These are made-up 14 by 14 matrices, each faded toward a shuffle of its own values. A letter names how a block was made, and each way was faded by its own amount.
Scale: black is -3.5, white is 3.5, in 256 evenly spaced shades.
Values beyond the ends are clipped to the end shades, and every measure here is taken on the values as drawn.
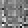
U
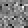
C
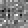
C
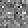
C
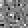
C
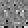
C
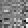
U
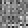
U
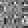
U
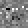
C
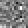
U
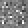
C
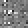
C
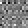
U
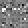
C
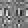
U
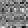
U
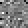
C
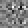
U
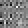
U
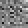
C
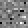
C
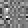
U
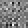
U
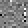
C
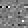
C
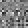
U
